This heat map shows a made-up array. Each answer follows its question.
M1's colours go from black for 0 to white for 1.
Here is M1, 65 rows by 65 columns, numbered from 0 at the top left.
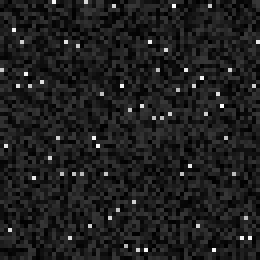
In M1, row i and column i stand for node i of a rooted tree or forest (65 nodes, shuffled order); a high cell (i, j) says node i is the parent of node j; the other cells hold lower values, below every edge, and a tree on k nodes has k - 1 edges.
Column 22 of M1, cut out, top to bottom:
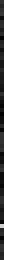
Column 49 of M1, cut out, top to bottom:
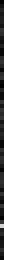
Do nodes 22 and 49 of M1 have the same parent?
yes
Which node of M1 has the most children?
43
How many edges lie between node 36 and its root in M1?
2
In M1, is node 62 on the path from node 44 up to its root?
yes
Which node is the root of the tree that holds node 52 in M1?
59
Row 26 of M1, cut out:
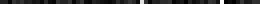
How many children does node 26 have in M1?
2
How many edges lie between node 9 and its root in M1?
0
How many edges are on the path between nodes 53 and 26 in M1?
5
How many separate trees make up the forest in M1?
3
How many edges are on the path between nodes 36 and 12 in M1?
5
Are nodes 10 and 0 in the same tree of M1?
yes
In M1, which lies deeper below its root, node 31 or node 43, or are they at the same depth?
node 31
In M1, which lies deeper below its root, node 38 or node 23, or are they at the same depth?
node 38
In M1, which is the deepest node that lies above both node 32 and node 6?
62
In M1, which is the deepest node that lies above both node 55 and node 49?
62
